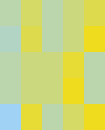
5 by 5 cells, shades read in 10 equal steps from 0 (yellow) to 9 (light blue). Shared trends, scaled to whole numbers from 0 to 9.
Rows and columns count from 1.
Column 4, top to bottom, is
4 4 1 0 3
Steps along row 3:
down same down up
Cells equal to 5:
0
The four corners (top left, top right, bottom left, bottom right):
6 2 9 0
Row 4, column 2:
4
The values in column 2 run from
1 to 4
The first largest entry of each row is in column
1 1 1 1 1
